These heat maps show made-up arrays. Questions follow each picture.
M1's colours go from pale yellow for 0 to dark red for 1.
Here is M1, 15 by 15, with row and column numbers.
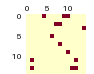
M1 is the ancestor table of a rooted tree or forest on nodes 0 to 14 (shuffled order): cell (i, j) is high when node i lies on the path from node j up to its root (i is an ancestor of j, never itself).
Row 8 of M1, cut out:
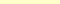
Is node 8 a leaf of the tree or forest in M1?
yes
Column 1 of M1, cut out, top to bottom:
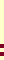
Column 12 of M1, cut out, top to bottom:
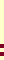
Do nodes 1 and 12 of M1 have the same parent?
yes
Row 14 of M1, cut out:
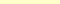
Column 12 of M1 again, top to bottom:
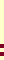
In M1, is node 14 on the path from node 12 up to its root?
no
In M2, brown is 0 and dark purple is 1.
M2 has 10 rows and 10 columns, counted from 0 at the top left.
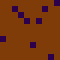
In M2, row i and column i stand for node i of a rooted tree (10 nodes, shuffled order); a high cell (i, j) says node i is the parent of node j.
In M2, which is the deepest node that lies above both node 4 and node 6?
3
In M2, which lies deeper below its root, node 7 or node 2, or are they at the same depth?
the same depth
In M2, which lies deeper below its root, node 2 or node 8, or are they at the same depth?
node 8
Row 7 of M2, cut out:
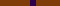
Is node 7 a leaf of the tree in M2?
no
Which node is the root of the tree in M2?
1
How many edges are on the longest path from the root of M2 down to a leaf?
6
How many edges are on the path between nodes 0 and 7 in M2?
5
